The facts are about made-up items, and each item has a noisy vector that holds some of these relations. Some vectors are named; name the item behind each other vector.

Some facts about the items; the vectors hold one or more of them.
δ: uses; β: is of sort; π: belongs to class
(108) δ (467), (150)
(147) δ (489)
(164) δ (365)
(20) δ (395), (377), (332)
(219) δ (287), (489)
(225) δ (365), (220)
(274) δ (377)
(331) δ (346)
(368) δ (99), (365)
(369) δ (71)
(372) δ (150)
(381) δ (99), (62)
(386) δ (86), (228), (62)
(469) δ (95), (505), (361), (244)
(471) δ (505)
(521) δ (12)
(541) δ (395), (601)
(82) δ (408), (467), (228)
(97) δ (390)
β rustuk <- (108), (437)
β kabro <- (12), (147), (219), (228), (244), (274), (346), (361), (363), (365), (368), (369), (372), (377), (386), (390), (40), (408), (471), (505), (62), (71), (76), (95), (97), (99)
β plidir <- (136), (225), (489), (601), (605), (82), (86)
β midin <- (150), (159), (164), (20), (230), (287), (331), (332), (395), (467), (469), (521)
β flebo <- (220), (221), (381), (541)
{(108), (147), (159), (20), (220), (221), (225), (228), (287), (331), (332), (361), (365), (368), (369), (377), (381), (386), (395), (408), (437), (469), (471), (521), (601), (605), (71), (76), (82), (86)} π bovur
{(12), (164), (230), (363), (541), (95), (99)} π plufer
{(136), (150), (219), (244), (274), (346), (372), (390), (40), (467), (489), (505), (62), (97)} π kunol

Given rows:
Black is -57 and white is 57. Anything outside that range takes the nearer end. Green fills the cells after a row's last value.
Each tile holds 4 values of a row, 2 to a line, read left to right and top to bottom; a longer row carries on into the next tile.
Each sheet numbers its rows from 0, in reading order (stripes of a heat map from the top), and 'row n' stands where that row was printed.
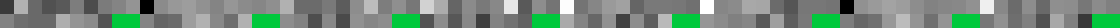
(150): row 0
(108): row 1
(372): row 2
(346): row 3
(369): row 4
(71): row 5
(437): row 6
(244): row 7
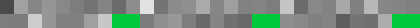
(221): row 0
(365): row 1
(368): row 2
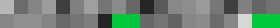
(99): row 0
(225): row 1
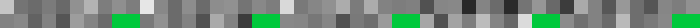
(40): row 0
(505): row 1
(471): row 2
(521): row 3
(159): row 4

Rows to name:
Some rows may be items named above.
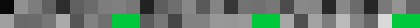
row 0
(164)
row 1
(136)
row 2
(521)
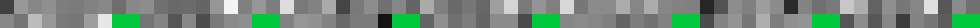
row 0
(381)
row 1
(97)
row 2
(95)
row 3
(390)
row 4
(76)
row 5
(601)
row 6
(346)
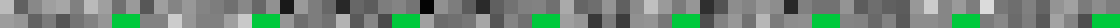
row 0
(147)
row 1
(221)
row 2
(230)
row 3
(164)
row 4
(219)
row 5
(601)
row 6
(274)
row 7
(62)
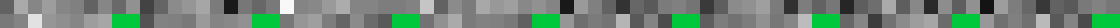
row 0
(220)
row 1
(86)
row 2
(361)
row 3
(377)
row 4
(230)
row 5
(605)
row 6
(489)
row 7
(230)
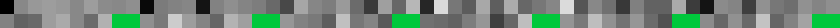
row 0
(108)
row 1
(541)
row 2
(287)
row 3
(331)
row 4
(12)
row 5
(20)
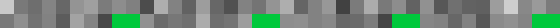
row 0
(62)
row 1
(469)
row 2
(363)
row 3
(274)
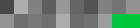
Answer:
(469)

